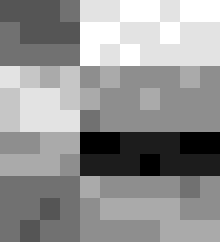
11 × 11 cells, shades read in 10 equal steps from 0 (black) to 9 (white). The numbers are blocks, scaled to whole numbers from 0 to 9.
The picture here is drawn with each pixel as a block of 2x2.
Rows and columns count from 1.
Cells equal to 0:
5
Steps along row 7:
same up same down same up same same down same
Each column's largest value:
8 8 8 8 9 9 9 9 9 9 9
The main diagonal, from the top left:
3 3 4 7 6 5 1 0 5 5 6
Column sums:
56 55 55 56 58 58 59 58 59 57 57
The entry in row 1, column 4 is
4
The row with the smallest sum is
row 7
